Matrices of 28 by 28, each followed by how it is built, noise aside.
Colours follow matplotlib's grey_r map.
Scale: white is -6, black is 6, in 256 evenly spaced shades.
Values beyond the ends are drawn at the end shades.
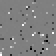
sparse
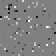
sparse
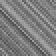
Toeplitz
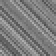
Toeplitz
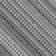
Toeplitz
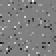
sparse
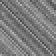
Toeplitz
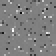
sparse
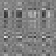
low rank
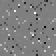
sparse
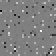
sparse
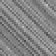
Toeplitz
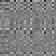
low rank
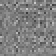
low rank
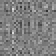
low rank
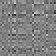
low rank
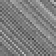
Toeplitz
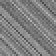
Toeplitz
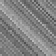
Toeplitz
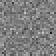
low rank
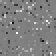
sparse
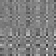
low rank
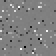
sparse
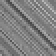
Toeplitz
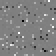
sparse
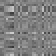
low rank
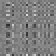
low rank
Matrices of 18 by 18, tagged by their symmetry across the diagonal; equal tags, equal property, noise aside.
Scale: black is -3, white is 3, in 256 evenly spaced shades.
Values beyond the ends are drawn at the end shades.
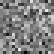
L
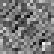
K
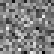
L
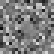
K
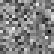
L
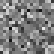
K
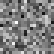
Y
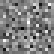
Y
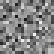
K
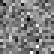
L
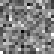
L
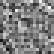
Y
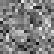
Y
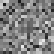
K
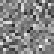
K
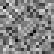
K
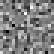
Y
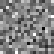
K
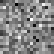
L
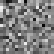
Y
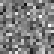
L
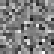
Y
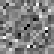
K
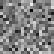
L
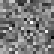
L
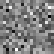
Y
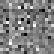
Y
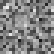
K
